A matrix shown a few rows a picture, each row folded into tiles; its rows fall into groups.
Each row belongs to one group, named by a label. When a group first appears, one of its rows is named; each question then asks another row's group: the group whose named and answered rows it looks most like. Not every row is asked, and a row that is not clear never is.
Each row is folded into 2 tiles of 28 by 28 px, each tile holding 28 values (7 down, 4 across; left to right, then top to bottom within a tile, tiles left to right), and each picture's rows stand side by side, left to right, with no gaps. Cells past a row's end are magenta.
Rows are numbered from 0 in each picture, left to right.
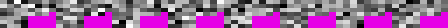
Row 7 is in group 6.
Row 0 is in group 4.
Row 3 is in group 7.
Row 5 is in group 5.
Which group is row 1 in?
4
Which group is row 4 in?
6
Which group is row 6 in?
4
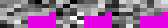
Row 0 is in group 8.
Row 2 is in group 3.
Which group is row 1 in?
6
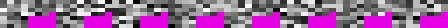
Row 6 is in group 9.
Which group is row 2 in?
4
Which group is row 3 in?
3
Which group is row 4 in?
7
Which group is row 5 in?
5
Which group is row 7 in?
5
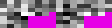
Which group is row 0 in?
5
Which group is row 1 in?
9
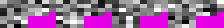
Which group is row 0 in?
6
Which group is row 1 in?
8
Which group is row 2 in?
3
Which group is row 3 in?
7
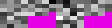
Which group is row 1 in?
6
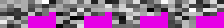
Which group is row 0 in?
9
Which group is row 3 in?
9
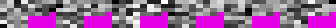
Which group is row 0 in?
7
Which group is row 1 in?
5
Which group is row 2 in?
6
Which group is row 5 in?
9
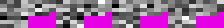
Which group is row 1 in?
9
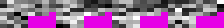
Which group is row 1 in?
8
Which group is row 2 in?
8
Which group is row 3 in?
6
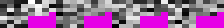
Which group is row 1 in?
3
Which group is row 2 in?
7
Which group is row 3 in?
6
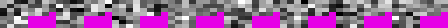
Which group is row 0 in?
6
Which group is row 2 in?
7
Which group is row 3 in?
4
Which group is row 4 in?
9
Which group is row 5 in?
4
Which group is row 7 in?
3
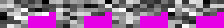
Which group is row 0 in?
7
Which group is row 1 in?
9
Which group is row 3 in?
5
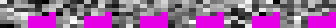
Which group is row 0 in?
8
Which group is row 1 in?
6
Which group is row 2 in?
3
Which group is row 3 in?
3
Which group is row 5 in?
4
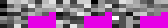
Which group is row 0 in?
3
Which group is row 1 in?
5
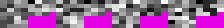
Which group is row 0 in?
3
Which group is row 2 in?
7
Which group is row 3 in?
8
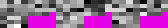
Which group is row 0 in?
4
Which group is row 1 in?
8
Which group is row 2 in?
8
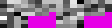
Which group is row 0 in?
3
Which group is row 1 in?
4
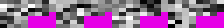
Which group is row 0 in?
7
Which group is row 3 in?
7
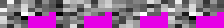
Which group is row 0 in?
5
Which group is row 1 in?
3
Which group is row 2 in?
9
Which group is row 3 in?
5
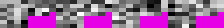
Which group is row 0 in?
4
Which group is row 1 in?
6
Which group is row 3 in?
3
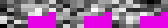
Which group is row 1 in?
6
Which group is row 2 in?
8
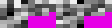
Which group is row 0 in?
4
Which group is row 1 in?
4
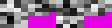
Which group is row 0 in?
7
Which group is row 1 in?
6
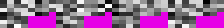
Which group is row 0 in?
5
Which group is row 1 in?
9
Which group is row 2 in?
3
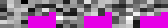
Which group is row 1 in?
6
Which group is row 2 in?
4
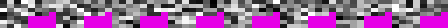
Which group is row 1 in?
9
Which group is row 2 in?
4
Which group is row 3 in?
8
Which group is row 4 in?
7
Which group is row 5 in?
7
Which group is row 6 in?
5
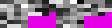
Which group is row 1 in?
4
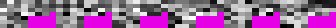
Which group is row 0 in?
5
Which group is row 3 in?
7
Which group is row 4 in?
4
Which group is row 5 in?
8
